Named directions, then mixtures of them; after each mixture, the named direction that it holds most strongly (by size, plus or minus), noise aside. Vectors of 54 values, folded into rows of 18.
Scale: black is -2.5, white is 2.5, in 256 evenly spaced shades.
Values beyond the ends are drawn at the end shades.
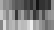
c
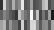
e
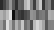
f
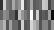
e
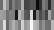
c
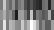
c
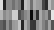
e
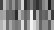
e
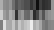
c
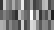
e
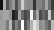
e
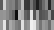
e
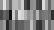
f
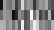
e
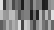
e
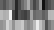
f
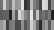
e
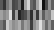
f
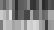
c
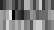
f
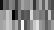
f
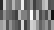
e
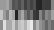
c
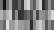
f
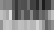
c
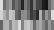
c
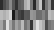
f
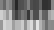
c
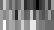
c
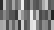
e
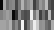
e
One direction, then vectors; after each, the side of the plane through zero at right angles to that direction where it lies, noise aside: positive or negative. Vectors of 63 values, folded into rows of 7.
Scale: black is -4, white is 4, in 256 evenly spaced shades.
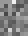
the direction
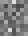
positive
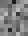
negative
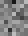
negative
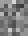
positive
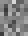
positive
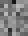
negative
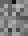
negative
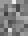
positive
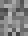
positive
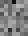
negative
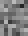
positive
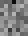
negative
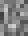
negative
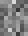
positive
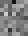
negative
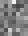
positive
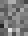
positive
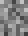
negative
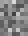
positive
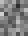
positive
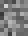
negative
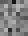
negative
